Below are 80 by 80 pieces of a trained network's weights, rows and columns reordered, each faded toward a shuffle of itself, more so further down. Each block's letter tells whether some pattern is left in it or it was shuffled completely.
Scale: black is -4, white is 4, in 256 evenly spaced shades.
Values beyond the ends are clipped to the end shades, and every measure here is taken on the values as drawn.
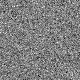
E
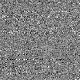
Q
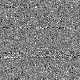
Q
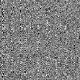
Q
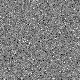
E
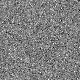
E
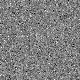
E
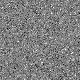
E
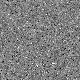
E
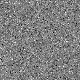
E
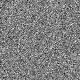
E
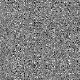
Q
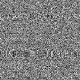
Q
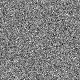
E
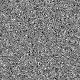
E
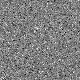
E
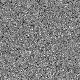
E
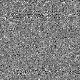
Q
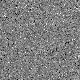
E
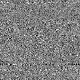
Q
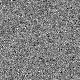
E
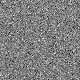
E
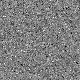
E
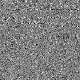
Q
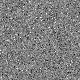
E
